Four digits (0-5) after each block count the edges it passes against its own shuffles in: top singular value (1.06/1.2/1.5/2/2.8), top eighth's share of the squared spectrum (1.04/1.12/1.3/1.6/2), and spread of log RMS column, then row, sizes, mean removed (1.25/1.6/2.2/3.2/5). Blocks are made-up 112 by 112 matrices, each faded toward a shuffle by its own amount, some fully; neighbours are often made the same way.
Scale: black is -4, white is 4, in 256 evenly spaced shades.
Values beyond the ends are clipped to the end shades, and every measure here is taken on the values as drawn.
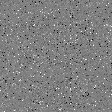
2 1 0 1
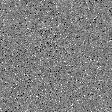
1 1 1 0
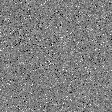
0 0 0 0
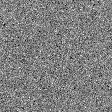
0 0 0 0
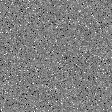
1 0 0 0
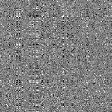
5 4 3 2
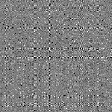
5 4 3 3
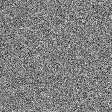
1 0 0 0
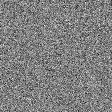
0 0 0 0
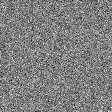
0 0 0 0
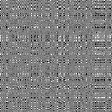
5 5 4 4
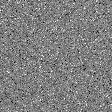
1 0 0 0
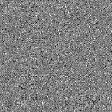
4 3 2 2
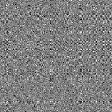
5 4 3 3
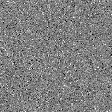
3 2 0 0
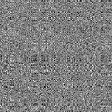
5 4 3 3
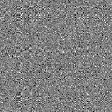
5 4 2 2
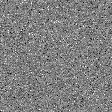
2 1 0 0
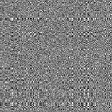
5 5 3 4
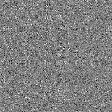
4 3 2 1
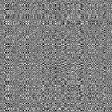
5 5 4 4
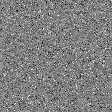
2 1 0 0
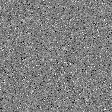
1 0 0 0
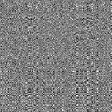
5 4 3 3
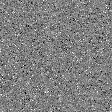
1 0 0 0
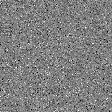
3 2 0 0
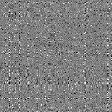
5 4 3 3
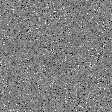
1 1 0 0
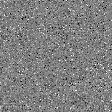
3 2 1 1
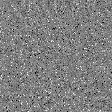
3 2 1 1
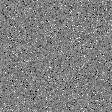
1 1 0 0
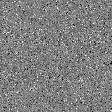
3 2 0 0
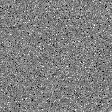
3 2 0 0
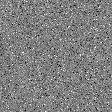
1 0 0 0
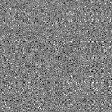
4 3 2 2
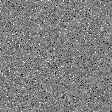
2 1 0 0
